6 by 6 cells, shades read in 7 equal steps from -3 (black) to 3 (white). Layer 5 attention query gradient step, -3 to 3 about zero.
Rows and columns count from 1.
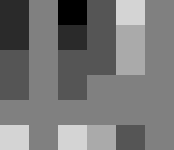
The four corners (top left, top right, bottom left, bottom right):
-2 0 2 0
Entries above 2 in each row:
0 0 0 0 0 0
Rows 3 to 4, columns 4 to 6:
-1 1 0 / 0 0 0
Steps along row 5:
same same same same same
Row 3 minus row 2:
1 0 1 0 0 0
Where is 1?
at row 2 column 5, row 3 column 5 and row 6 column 4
